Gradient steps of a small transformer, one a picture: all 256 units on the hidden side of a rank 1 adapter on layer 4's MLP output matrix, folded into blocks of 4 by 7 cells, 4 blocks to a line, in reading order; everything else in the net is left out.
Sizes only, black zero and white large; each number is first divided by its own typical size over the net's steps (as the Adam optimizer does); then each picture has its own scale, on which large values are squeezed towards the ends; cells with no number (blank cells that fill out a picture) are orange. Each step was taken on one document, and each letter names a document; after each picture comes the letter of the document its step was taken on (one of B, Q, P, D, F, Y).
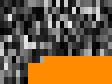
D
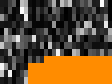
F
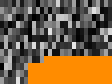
D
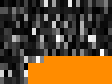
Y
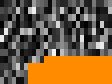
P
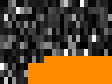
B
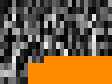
P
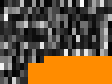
B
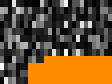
B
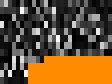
Y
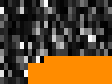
Y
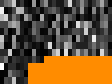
B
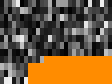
D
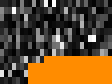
Y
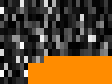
Y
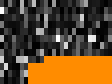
Y
